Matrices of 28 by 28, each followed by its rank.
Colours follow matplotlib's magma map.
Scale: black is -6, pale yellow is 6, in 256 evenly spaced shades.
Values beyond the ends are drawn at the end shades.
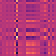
one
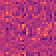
five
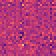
five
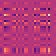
one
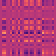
one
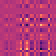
one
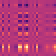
one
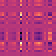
one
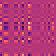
one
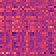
five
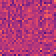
five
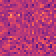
five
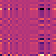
one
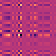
one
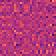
five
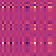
one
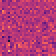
five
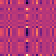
one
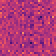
five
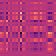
one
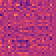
five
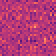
five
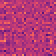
five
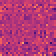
five
